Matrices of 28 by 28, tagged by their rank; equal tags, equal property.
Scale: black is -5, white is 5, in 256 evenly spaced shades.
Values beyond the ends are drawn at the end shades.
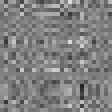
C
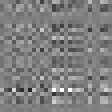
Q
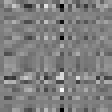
Q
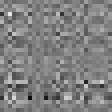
C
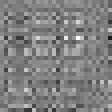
C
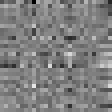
C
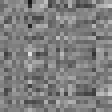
C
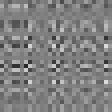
Q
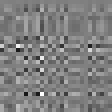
Q
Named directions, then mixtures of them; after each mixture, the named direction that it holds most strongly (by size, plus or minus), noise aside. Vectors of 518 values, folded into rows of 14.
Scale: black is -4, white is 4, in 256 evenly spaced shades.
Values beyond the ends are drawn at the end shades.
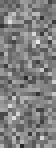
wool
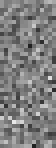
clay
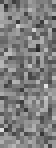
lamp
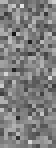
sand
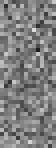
lamp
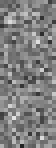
wool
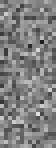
clay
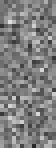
wool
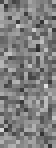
lamp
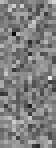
sand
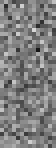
lamp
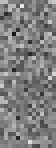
sand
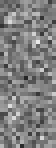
wool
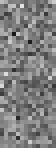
sand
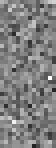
clay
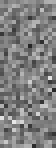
clay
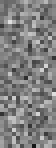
wool
